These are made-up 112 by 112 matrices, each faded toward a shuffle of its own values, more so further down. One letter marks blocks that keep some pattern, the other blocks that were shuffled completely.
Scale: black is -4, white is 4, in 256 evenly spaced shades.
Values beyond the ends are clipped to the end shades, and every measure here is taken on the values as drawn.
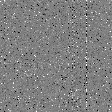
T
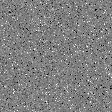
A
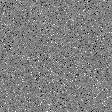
A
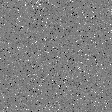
A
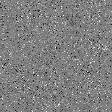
T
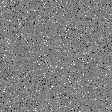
A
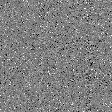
T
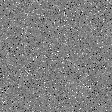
A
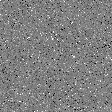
A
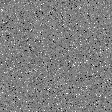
A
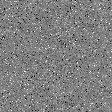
A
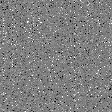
T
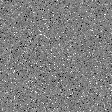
A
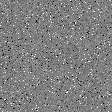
A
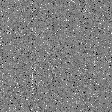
T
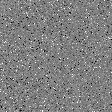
A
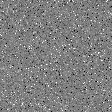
A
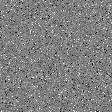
A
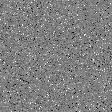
A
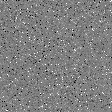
A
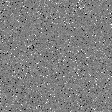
A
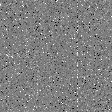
T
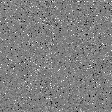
T
